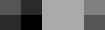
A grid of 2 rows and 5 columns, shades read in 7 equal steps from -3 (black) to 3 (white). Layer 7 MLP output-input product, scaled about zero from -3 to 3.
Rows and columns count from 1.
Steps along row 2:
down up same down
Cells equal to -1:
2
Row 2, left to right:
-2 -3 1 1 -1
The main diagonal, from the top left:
-1 -3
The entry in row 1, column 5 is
0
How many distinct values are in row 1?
4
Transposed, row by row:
-1 -2 | -2 -3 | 1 1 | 1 1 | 0 -1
